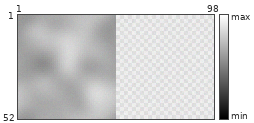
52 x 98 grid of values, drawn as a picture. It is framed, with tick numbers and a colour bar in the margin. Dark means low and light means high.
The table splits into one row of 2 panels. Panel 1,1: high, smooth. Panel 1,2: very high, checkered, faint in contrast.
